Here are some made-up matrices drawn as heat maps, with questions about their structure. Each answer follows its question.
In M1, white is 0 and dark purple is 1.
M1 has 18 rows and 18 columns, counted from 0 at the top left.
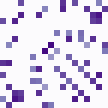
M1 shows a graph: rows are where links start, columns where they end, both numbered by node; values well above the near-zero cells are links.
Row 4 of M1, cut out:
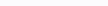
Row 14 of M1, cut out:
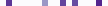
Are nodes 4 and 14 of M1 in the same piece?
no
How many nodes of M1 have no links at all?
1
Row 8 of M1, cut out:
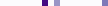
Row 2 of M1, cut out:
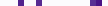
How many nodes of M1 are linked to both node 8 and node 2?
0
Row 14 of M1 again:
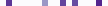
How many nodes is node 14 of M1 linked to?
5
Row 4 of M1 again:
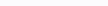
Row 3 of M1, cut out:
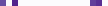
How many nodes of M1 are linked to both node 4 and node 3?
0
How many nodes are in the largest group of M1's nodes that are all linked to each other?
3
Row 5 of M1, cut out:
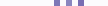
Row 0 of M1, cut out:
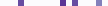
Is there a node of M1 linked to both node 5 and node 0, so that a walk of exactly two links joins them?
no
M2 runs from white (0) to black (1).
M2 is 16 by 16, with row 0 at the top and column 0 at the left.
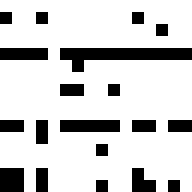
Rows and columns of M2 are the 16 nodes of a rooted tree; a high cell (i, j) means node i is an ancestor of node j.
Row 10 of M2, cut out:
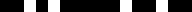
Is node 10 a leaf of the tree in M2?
no
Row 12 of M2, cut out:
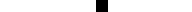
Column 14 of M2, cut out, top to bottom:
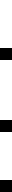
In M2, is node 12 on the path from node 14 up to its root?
no
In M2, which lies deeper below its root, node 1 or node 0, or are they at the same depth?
node 0
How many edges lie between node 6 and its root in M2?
4
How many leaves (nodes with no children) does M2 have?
6
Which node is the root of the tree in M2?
4
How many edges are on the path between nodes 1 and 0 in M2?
1
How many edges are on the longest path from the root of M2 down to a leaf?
6
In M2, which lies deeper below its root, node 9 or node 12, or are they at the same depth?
the same depth
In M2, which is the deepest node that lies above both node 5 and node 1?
10
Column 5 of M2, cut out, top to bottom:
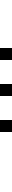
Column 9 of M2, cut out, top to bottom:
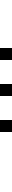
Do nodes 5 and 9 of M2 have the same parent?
yes
